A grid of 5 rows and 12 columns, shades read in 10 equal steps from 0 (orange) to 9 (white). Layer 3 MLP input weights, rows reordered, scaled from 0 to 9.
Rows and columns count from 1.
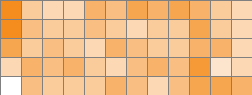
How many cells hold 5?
16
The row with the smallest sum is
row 1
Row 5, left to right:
9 4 5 5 5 3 4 6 4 2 2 3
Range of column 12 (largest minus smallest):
3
